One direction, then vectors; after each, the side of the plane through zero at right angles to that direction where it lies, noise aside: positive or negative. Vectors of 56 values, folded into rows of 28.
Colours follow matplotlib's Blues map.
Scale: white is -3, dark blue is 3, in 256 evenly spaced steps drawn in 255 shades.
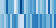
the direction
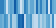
negative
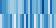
negative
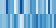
positive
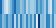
negative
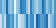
positive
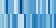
positive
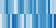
positive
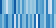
negative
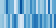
positive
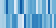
positive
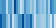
negative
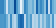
negative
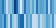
negative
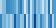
positive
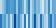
positive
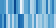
negative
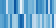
negative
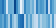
negative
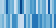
positive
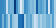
negative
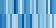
negative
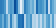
negative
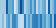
positive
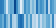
negative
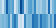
positive
